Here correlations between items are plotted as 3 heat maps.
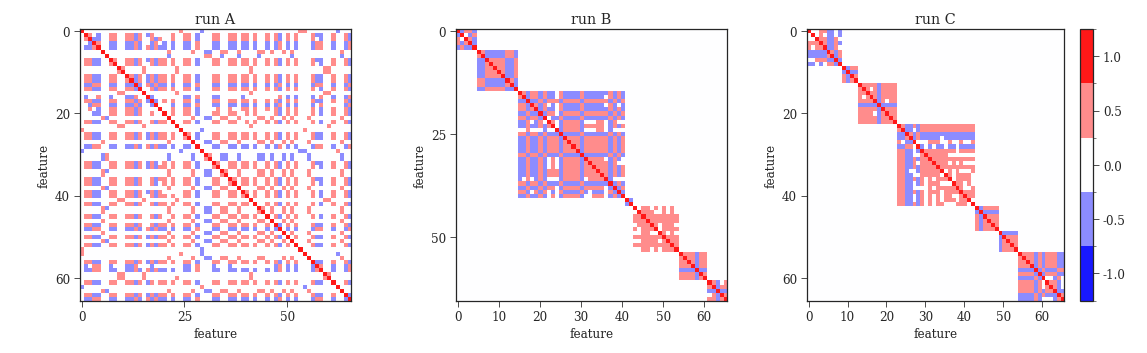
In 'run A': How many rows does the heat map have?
66
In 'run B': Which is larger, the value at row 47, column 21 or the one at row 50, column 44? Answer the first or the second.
the second
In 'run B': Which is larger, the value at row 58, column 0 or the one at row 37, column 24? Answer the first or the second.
the first
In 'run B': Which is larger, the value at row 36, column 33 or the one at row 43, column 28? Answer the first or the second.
the first
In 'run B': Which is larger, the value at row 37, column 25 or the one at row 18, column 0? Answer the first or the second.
the first
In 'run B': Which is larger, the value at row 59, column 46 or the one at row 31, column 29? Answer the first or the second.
the second
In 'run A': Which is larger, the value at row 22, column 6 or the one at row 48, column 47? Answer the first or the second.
the first
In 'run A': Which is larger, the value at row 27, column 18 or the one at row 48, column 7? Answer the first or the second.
the first
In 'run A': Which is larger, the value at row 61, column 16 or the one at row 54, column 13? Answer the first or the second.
the second
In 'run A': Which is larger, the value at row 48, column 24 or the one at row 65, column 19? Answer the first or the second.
the first
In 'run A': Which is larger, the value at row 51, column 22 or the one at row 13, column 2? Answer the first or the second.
the first
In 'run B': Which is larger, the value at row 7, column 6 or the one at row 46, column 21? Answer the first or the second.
the second
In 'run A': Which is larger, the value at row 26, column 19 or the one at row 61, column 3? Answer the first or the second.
the first
